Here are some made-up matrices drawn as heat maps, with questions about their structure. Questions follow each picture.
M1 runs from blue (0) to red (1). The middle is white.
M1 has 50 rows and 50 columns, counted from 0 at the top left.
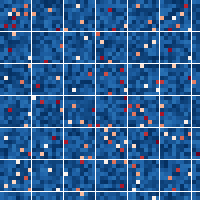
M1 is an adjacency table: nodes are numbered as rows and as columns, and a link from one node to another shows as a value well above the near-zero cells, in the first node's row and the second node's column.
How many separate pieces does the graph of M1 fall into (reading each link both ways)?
2
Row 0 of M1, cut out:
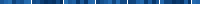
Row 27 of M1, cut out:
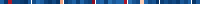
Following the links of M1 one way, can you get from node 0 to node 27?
no
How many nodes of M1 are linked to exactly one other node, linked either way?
9
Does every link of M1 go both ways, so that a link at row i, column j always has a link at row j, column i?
yes
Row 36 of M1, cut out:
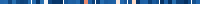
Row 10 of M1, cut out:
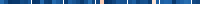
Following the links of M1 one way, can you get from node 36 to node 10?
yes
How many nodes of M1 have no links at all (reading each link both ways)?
1
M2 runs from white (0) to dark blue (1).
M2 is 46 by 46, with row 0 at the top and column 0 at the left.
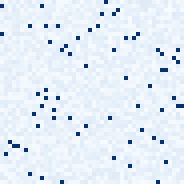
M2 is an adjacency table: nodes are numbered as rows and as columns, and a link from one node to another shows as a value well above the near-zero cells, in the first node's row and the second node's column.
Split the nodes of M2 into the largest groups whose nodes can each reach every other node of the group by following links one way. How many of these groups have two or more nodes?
4
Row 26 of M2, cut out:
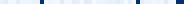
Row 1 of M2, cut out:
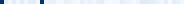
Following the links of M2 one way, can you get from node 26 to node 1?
yes
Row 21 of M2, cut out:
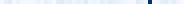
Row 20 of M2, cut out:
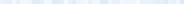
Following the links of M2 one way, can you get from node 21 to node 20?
no
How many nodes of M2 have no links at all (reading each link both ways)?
5
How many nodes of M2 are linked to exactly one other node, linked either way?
3
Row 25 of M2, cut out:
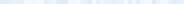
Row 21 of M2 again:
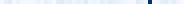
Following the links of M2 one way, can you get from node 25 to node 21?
no
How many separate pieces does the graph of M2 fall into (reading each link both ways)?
8
